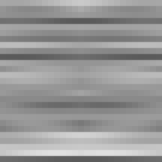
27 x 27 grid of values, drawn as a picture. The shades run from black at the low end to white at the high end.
Average level on the scale: 60%. Grain: streaks across. Mirror symmetry: left to right.
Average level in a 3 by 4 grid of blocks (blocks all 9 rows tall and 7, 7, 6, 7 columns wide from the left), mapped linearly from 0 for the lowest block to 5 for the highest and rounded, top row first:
1111 | 1001 | 4554
